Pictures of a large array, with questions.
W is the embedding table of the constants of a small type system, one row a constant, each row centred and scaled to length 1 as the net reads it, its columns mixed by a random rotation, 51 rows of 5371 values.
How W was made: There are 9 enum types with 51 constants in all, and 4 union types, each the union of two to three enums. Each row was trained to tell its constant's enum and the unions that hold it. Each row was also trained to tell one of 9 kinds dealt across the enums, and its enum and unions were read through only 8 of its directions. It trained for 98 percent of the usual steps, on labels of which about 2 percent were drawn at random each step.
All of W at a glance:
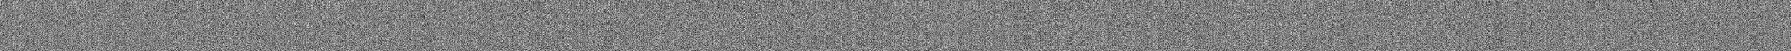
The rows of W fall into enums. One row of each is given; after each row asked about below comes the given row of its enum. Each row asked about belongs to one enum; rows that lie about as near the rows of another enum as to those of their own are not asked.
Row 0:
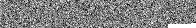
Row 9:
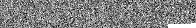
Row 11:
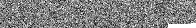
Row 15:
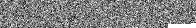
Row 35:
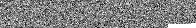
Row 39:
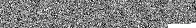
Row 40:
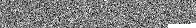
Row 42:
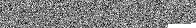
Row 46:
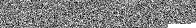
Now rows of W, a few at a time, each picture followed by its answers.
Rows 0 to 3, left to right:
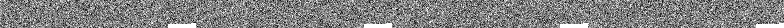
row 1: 39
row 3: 42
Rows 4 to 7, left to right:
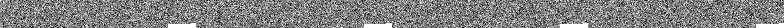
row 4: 35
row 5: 35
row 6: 42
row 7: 39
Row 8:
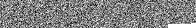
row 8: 42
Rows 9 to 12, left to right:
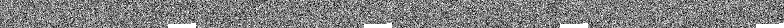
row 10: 11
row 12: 9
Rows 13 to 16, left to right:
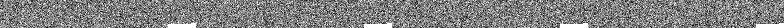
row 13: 46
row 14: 42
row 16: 35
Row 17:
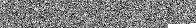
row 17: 35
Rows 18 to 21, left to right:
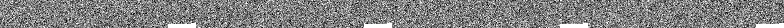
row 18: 9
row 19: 11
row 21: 0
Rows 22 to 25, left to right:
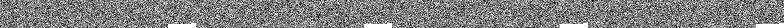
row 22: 40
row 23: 46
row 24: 46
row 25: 42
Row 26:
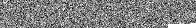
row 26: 35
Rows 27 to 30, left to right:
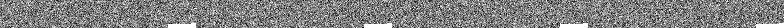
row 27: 42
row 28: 9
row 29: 15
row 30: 9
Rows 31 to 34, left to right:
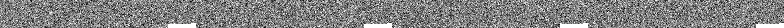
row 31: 46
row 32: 0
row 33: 11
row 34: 0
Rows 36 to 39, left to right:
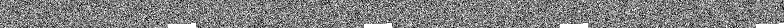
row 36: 46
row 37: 9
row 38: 9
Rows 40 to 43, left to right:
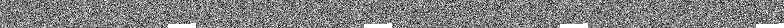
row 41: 40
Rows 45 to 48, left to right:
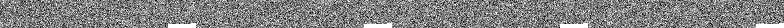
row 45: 15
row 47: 35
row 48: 46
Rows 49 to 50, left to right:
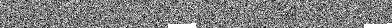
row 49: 11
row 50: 0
